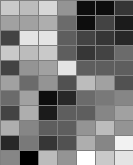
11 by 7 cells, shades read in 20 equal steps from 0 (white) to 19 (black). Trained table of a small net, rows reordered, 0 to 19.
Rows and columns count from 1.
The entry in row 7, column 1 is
11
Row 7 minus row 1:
7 2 15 8 -7 -8 -6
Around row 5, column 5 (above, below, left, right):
15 5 2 12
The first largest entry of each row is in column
5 5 7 5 1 4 3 3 3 1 2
